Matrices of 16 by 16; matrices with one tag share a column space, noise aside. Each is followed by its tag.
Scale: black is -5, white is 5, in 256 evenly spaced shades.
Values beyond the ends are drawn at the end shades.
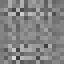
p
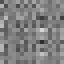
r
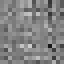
p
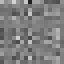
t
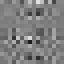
t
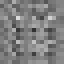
r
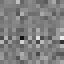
t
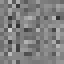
r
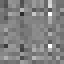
p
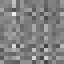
p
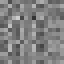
r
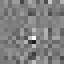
t
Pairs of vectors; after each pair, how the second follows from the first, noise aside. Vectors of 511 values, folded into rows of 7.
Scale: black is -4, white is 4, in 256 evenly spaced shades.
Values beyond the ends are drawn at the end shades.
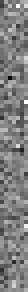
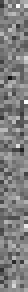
copied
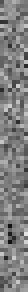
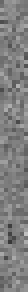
shrunk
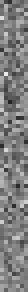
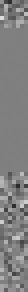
partly zeroed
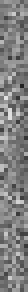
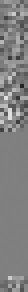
partly zeroed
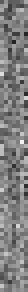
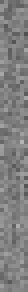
shrunk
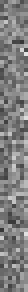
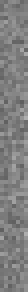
shrunk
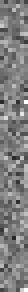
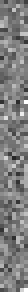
copied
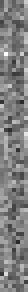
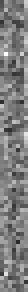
copied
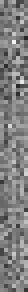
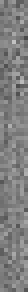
shrunk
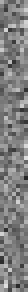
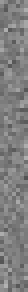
shrunk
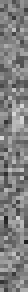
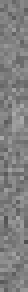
shrunk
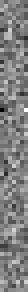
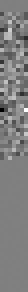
partly zeroed
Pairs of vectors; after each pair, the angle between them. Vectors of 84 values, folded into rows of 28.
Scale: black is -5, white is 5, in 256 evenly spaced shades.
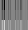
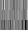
partly opposed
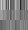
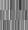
partly aligned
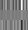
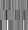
orthogonal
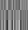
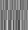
nearly opposite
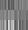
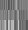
nearly parallel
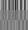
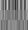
nearly parallel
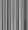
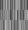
orthogonal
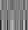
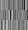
orthogonal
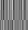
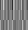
nearly opposite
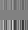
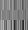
nearly parallel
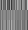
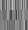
partly opposed
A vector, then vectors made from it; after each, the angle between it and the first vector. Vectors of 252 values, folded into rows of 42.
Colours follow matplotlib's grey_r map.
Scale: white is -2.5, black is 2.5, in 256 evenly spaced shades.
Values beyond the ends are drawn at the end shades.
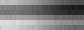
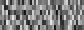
orthogonal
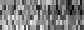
partly aligned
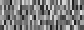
orthogonal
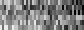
partly aligned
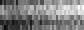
nearly opposite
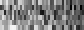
partly aligned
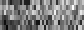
partly opposed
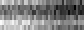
nearly parallel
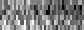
partly aligned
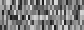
orthogonal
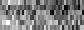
partly aligned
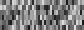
orthogonal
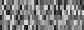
orthogonal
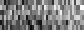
partly opposed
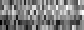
partly opposed
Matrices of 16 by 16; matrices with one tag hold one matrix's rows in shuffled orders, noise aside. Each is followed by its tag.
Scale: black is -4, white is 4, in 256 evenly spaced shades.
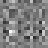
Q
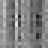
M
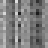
M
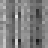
M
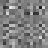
Q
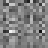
Q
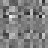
Q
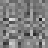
Q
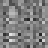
Q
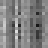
M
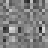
Q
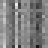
M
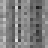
M
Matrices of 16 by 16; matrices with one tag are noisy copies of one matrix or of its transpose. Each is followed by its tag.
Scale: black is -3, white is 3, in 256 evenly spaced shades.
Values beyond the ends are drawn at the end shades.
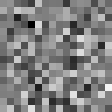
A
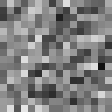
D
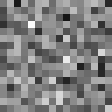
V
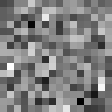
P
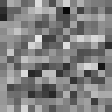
D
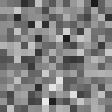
A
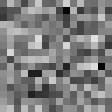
D
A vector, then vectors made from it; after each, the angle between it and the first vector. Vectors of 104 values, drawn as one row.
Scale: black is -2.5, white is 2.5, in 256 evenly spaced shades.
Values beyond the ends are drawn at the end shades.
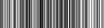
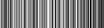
partly opposed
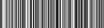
orthogonal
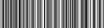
orthogonal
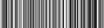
partly opposed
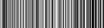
partly opposed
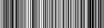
nearly opposite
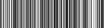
partly aligned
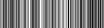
nearly opposite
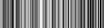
nearly opposite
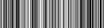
nearly opposite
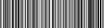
partly opposed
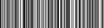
orthogonal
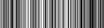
nearly opposite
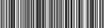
orthogonal
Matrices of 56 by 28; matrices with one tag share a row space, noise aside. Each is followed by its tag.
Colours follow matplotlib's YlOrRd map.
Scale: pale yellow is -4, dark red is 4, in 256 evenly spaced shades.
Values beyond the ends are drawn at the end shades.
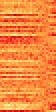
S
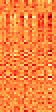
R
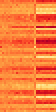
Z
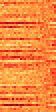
S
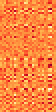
R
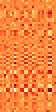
R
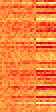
Z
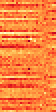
S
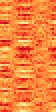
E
